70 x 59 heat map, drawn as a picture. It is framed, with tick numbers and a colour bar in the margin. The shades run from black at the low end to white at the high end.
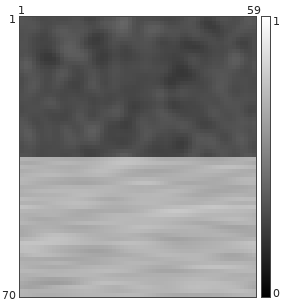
The table splits into 2 rows of 1 panel. Panel 1,1: low, blotchy, faint in contrast. Panel 2,1: high, streaked across, faint in contrast.
